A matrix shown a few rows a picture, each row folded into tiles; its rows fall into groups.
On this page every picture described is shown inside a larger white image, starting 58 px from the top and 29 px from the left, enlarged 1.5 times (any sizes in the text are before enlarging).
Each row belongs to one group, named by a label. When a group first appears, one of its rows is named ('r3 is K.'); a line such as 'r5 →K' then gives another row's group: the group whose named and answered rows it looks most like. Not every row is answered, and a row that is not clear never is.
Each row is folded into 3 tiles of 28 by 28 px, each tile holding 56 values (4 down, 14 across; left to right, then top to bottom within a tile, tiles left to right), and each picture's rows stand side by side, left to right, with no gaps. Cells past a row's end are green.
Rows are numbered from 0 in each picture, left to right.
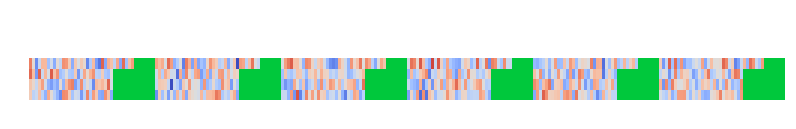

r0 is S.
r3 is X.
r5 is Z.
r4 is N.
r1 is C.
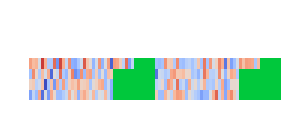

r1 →Z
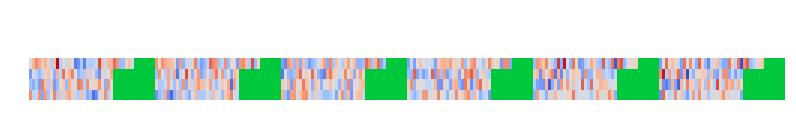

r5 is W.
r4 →W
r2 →Z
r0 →X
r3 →N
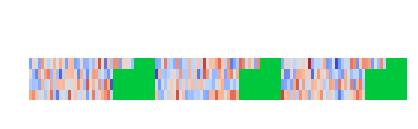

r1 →Z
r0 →W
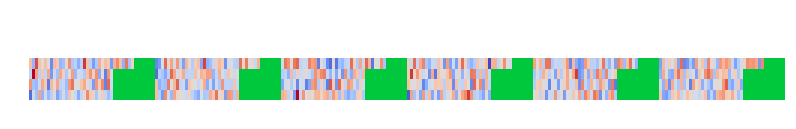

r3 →C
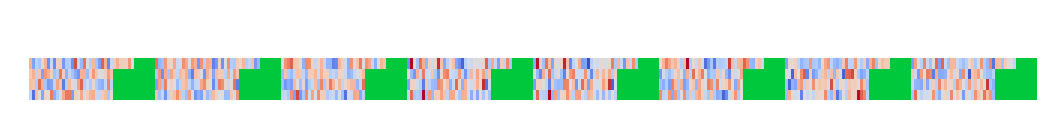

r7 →W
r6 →W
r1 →S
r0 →S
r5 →X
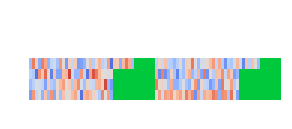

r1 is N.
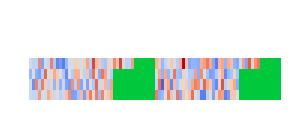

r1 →S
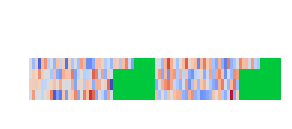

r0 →C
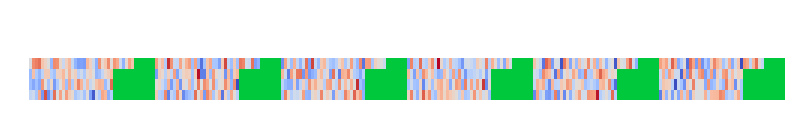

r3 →W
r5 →C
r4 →C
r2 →W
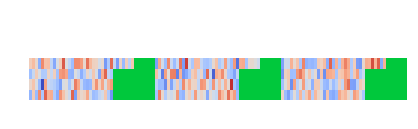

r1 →W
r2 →Z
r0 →N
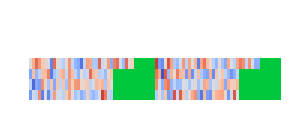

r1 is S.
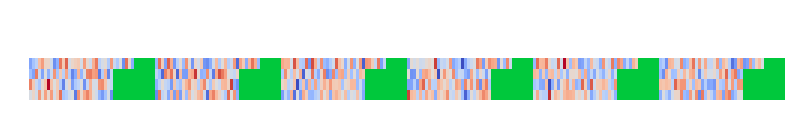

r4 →W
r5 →N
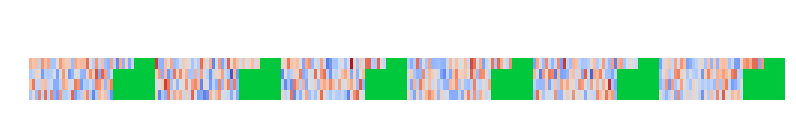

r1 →S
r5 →Z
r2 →X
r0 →N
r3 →Z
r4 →W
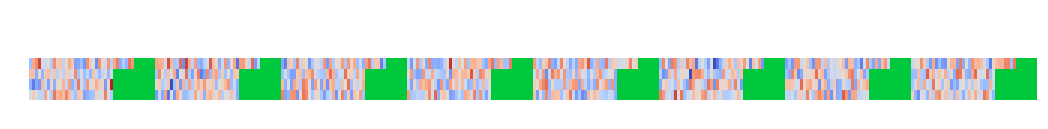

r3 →Z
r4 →S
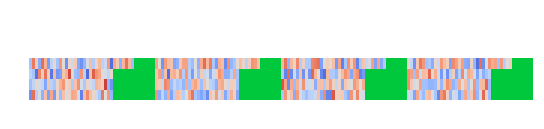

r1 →S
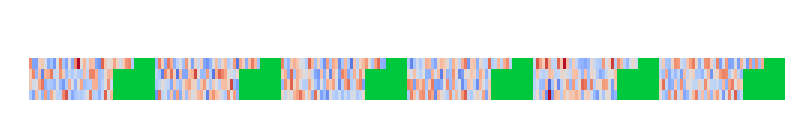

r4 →X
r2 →S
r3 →N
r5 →N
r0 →S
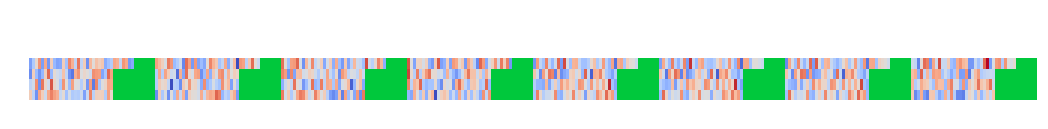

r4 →W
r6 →W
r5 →W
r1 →C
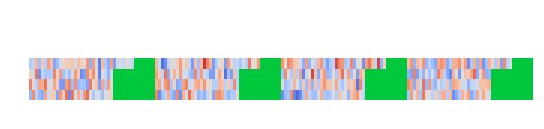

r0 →N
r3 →N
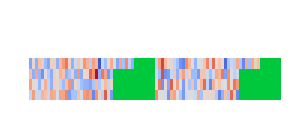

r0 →N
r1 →N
